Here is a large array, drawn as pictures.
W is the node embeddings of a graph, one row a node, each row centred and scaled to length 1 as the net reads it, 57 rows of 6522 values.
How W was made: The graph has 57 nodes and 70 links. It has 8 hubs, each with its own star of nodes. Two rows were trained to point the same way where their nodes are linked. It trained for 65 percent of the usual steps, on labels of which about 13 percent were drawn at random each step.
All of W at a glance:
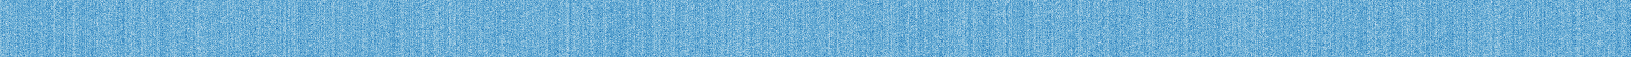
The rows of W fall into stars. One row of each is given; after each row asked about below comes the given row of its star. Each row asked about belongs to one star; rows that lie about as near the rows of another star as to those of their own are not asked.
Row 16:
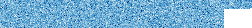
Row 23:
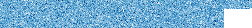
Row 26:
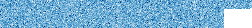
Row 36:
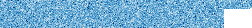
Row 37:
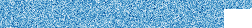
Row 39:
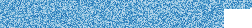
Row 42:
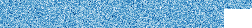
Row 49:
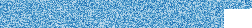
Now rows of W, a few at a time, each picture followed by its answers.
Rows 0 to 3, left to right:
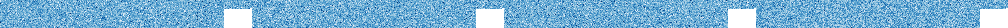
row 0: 39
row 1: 26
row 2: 39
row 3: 16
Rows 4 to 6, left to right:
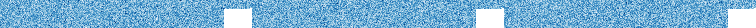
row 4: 39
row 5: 49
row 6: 36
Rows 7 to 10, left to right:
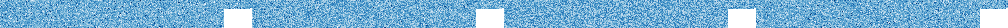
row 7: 16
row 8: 23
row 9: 16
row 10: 37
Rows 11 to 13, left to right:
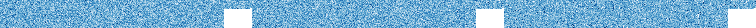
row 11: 39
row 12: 39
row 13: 42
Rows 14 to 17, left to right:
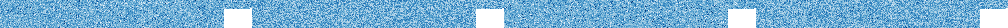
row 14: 39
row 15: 26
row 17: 23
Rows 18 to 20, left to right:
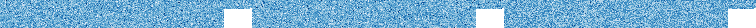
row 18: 23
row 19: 42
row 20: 42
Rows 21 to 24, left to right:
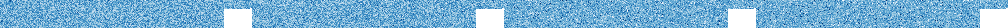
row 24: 36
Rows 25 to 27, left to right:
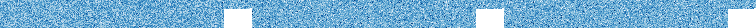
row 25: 49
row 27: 42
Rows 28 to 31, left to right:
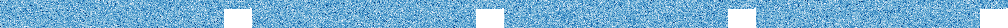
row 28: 16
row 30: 39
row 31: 23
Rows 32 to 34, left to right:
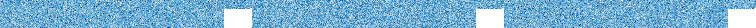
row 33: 23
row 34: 36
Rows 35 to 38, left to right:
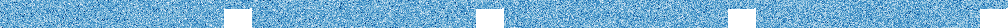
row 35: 23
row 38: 37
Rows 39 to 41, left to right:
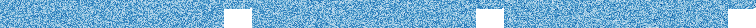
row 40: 42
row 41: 42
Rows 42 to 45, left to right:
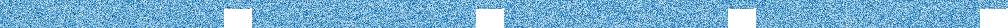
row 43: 26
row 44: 23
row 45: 26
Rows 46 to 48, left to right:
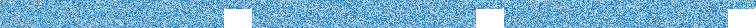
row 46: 42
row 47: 37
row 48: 36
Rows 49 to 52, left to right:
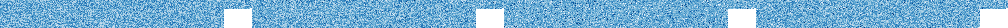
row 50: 26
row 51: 26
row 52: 16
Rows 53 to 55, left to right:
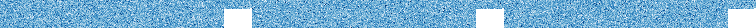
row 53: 23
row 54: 49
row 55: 39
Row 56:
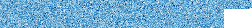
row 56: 49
